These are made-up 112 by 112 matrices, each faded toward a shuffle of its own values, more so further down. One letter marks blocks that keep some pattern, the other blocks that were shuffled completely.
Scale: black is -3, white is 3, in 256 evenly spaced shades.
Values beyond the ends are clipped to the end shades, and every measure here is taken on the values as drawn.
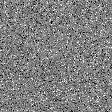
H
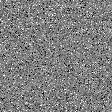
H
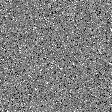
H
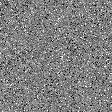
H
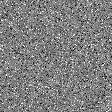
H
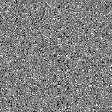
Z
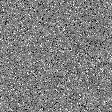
H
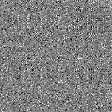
Z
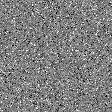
H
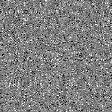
Z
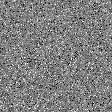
H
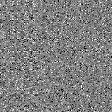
Z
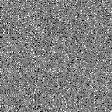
Z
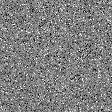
H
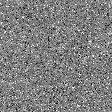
H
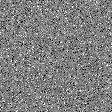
H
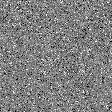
H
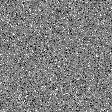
H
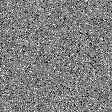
H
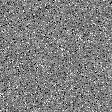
H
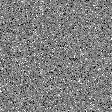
H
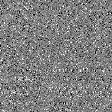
Z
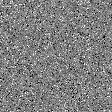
H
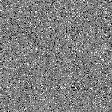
Z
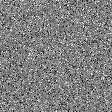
H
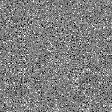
Z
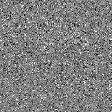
Z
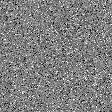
H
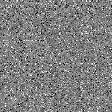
Z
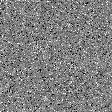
H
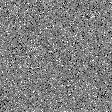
H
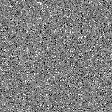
Z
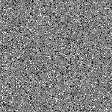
Z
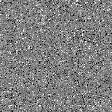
Z
